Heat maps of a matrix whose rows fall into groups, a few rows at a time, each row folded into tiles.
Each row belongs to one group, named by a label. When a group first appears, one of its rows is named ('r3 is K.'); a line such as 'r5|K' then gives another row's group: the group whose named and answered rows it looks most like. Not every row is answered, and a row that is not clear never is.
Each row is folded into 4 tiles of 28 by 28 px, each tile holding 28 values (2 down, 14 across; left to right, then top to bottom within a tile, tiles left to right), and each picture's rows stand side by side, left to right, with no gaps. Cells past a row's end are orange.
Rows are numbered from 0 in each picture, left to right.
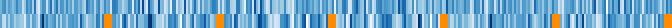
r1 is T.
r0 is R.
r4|R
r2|T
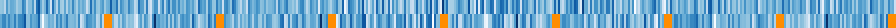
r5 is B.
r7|R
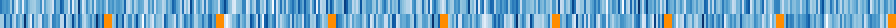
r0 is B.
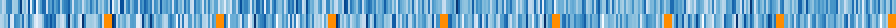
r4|B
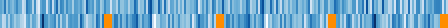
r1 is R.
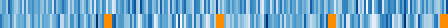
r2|R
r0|B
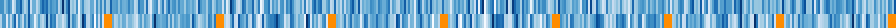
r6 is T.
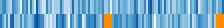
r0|T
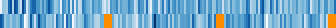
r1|R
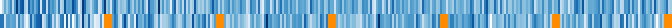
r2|R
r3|R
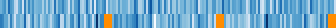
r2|R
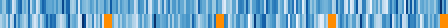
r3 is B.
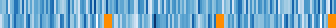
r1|R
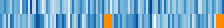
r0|T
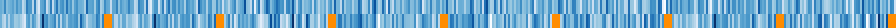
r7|T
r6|R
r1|R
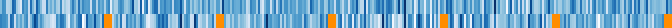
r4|T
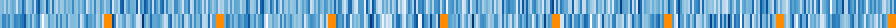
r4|B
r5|B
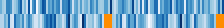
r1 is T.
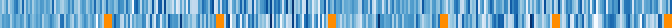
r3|R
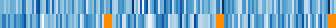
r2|B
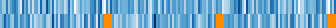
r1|R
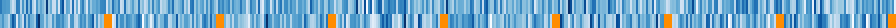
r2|R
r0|T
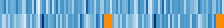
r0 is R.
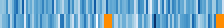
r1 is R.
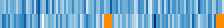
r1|R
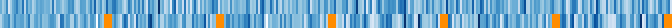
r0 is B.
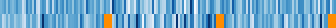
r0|R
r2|B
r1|B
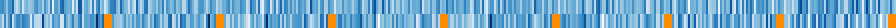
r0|B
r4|R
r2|R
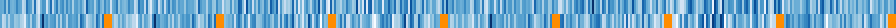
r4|R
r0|R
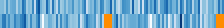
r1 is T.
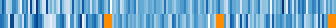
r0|T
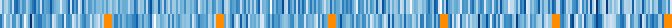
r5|T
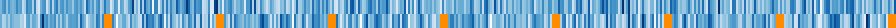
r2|T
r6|T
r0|R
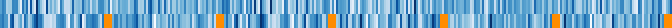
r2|T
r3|B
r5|B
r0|T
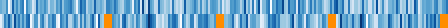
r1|T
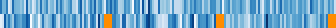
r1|T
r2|R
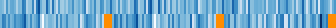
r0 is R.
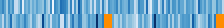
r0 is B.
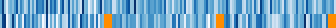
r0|T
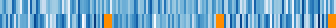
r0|T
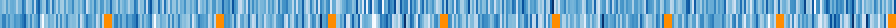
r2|B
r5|R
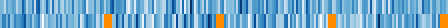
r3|R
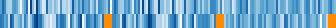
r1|T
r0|T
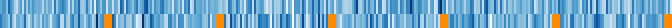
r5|T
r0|B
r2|T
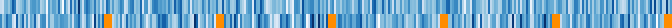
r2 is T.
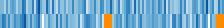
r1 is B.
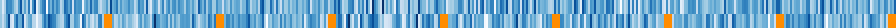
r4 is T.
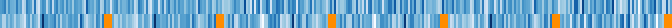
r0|R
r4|R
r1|R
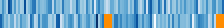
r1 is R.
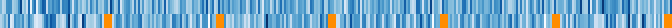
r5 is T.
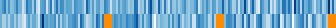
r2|B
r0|R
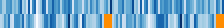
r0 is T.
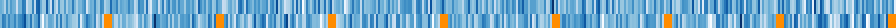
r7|T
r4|B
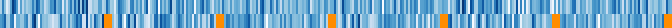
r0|T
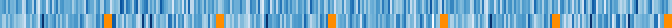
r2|R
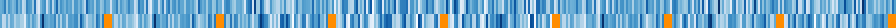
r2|T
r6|T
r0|R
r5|R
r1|R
